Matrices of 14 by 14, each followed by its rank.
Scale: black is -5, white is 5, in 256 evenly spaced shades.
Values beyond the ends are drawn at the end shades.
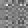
two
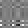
one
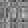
two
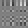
one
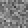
full rank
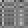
one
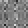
two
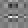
one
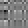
one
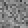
full rank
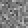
full rank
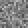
full rank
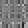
two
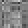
two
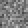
full rank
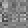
two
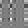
one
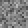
full rank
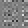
two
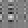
one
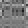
two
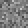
full rank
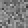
full rank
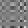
one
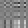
one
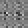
two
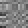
two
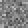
full rank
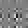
one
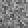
full rank
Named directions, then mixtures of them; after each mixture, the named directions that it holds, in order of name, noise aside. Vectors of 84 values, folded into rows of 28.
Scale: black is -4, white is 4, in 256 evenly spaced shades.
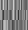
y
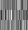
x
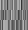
x, y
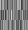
x, y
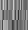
y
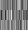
x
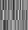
y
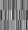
x, y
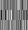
x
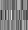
x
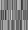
x, y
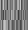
x, y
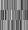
x, y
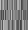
x, y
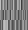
x, y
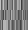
x, y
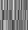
y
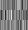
x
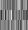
x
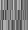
x, y
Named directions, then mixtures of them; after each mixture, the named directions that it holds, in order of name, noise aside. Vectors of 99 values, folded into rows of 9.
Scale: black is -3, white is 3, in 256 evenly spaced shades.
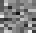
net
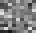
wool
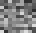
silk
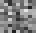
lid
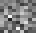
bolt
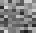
silk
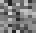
lid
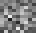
bolt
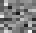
net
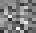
bolt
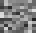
net, wool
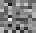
bolt, lid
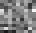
lid, wool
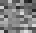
silk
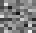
net
